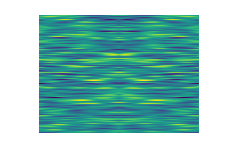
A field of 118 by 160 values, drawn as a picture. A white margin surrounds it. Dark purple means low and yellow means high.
Grain: streaks across. Mirror symmetry: left to right. Slope: none. Average level on the scale: 50%. Histogram: bell-shaped.
